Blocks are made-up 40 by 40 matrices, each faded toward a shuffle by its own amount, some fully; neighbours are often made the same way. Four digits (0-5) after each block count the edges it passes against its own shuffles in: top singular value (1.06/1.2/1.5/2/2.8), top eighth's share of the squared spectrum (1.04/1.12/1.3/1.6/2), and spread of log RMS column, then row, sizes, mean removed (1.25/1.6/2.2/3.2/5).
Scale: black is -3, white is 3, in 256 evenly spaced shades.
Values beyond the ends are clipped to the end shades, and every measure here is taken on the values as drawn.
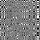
4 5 3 3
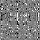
4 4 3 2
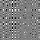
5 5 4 2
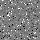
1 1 0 0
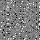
3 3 1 0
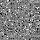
2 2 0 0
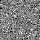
0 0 0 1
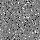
0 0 0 0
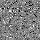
1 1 0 1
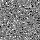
0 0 0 0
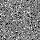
0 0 0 0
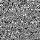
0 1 0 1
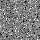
0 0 0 0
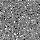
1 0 0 0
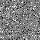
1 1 0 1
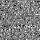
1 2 0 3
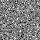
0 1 0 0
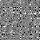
3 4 2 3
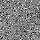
1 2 0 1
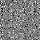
3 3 2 2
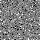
1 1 0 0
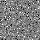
2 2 0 1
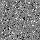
0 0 1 0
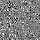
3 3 2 1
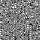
2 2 1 0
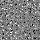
2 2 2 1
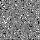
2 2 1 1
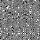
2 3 1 1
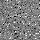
2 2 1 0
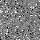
2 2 1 1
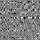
3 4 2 3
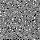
1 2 0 1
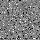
2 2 0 0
